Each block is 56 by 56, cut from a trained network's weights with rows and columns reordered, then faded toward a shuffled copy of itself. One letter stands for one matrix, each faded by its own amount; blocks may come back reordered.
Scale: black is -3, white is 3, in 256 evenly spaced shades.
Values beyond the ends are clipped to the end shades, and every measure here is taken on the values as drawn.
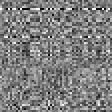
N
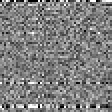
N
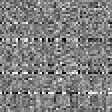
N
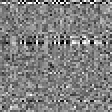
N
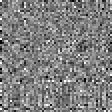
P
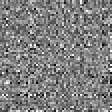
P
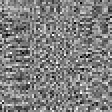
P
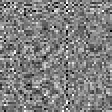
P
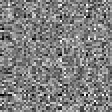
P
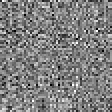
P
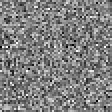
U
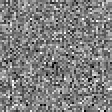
U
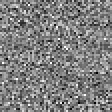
U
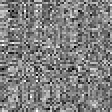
P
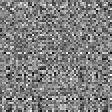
N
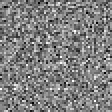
U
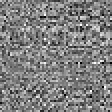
P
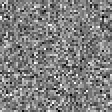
U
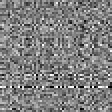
N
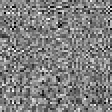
P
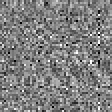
P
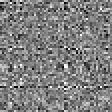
P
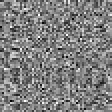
P
